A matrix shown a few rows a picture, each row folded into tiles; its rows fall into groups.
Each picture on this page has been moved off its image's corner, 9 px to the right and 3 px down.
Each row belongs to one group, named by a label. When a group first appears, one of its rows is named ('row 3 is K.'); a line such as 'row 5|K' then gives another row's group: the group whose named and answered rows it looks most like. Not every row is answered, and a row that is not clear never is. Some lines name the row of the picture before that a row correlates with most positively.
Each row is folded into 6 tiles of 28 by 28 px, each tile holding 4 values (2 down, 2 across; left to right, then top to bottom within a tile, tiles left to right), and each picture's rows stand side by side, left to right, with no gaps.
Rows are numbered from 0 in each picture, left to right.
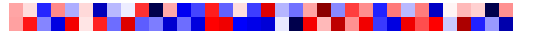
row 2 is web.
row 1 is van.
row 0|web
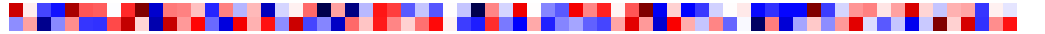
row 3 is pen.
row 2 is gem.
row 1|web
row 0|pen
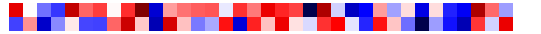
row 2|van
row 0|pen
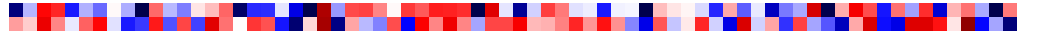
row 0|gem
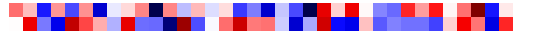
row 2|pen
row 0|web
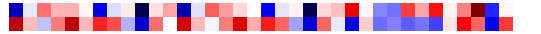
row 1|gem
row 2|pen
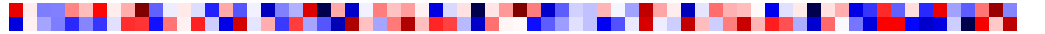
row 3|pen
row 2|gem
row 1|web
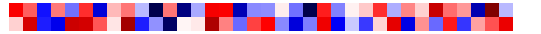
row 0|web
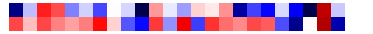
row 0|gem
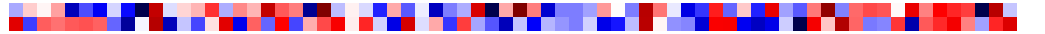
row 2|web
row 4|van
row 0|gem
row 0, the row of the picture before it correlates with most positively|1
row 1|van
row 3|pen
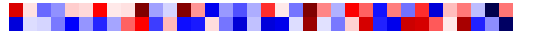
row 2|web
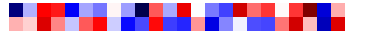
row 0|gem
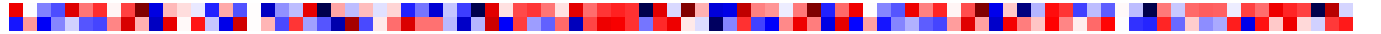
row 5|pen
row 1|web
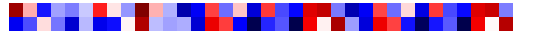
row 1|van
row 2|van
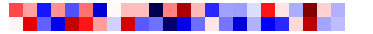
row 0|web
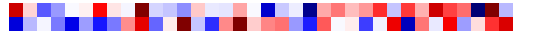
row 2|van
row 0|pen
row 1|gem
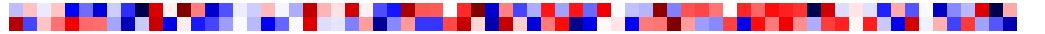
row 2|pen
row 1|pen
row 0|gem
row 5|web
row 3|van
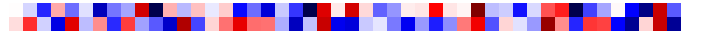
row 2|pen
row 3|gem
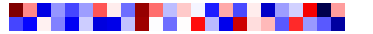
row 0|pen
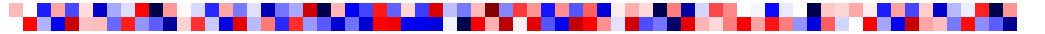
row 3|web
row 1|web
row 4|gem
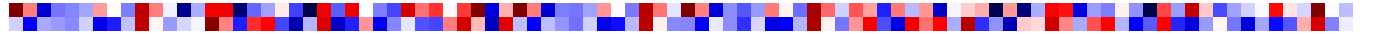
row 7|pen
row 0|pen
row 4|pen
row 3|pen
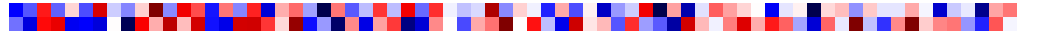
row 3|web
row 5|gem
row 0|van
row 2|van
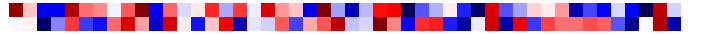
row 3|gem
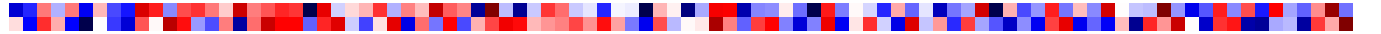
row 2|van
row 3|gem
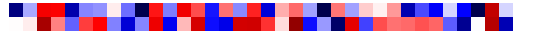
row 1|web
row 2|gem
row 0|gem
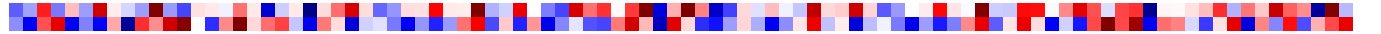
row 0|van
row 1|gem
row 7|van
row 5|pen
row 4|pen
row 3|pen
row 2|pen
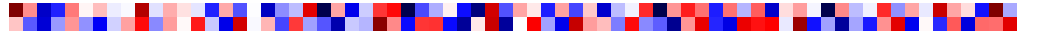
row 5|van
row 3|web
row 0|pen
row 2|gem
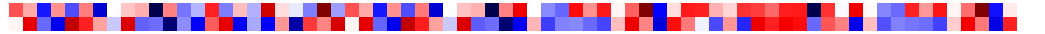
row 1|van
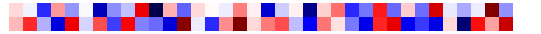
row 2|van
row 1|gem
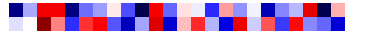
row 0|gem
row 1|web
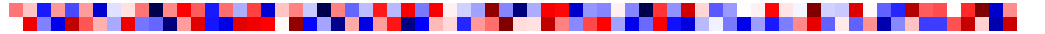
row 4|pen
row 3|gem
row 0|web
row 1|web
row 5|pen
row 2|van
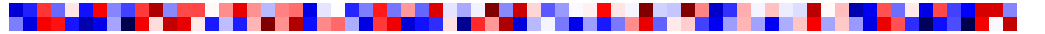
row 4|pen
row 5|van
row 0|van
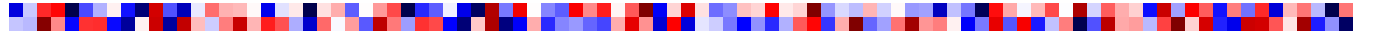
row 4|pen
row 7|web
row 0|gem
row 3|pen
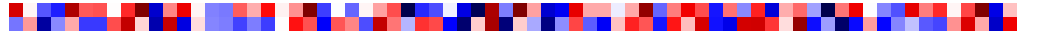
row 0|pen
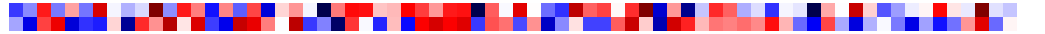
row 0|van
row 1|web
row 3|pen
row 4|gem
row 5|pen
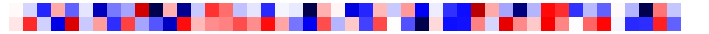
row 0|web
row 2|van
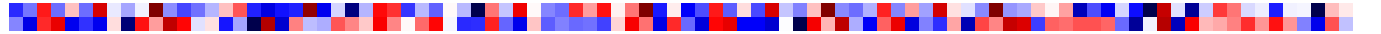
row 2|gem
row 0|van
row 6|gem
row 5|van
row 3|pen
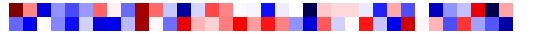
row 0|pen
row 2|web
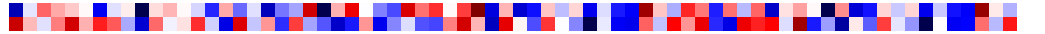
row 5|van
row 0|gem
